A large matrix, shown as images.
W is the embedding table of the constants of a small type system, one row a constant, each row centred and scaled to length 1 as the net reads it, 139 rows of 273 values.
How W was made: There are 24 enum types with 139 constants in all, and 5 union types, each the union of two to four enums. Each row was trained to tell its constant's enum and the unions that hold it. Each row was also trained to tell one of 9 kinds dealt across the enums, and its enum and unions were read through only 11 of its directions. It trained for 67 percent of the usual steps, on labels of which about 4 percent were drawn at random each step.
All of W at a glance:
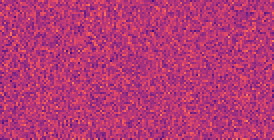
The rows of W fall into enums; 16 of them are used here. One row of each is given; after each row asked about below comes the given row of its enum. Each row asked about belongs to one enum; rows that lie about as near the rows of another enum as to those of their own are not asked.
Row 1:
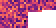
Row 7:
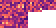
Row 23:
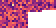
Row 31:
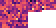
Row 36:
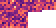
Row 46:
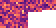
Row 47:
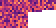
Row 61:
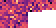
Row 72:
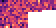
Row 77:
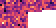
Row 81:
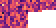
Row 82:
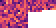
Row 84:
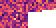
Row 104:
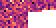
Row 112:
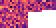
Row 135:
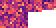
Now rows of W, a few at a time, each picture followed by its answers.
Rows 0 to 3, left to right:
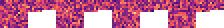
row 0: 82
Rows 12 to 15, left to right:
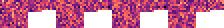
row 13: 81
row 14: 81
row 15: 46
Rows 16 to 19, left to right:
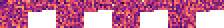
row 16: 72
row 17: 46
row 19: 23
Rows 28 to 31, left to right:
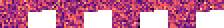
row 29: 47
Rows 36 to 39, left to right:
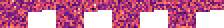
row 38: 1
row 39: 47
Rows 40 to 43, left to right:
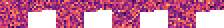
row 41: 104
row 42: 36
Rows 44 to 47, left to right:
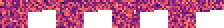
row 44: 84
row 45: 84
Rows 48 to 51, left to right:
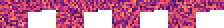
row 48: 47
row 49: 47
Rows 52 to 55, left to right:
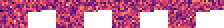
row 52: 81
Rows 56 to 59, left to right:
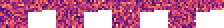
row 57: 36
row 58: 84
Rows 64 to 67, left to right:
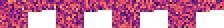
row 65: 72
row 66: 72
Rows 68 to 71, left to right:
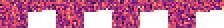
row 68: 46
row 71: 46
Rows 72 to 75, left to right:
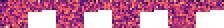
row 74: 1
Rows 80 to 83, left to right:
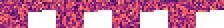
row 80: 82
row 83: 46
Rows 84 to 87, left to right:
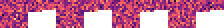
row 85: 81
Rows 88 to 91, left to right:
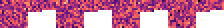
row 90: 7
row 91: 36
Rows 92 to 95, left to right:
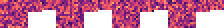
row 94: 1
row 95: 1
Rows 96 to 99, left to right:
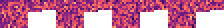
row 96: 84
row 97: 36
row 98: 72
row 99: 47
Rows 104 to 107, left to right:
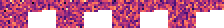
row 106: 77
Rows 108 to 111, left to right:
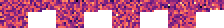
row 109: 77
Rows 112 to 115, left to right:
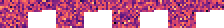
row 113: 1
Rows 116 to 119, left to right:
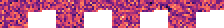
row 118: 23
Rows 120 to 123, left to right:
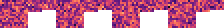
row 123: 7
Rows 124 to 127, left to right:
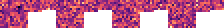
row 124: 81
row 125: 7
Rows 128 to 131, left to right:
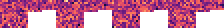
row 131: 23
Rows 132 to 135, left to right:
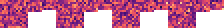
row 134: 36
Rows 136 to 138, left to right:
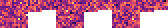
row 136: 72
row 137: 61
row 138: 84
